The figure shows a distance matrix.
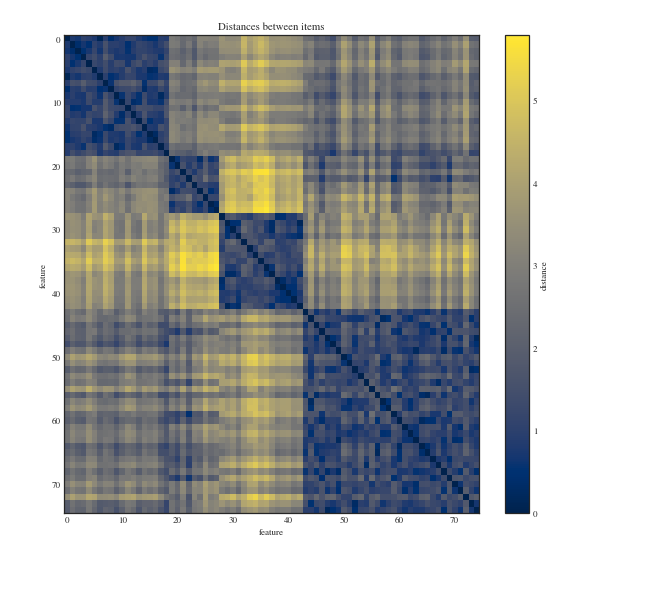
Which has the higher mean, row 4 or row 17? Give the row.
4
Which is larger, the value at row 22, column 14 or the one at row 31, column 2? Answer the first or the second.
the second
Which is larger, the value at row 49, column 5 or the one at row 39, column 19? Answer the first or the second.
the second
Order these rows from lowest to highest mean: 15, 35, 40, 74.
74, 15, 40, 35
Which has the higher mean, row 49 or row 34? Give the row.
34
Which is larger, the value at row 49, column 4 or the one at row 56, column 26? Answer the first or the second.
the first
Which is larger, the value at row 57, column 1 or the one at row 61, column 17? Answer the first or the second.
the first
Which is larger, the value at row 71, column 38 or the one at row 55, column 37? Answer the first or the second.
the second
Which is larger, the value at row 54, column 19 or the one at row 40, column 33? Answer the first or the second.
the first
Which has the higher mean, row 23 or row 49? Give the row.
23
